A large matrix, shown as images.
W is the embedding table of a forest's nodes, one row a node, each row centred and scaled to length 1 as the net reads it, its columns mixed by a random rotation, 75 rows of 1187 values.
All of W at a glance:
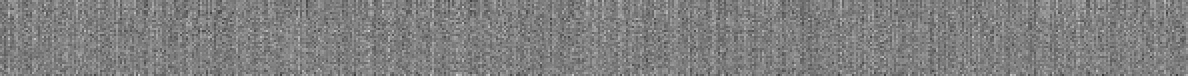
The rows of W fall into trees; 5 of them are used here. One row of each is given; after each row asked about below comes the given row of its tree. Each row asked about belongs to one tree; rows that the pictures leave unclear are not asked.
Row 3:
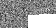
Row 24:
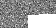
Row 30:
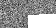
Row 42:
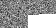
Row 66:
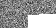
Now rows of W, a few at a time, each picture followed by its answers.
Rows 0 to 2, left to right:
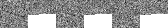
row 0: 3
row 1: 3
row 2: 42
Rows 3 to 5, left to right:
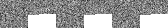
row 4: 3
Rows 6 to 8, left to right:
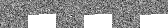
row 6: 3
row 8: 42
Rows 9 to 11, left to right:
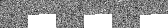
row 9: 66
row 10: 3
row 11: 3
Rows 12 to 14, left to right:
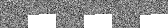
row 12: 3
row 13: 3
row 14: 30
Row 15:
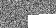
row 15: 3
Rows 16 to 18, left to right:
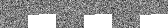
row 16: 3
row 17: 66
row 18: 42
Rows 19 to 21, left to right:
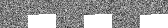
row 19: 42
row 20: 24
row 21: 66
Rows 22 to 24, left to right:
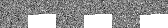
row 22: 42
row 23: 42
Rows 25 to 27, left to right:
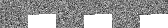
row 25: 42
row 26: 30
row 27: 24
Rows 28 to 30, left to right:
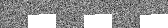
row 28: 66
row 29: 42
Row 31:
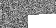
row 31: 30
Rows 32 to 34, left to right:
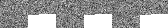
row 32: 66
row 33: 3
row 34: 42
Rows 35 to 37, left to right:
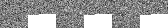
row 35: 42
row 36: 66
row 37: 66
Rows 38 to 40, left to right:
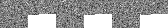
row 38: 66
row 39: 3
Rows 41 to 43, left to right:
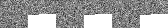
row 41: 66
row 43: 30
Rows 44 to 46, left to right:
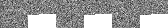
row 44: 66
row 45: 3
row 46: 30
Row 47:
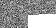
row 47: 42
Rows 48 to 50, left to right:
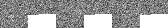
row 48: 24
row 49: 66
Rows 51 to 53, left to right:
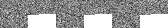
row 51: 24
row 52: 3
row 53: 42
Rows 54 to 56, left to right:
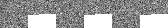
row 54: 42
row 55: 30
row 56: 66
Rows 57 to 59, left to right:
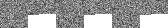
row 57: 24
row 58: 30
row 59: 42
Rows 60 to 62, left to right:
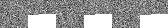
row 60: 42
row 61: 30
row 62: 42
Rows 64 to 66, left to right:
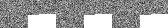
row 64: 24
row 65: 30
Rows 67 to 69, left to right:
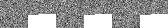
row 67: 30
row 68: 3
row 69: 66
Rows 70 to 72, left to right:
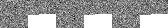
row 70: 3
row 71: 42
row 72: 24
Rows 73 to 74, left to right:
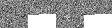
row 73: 3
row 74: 24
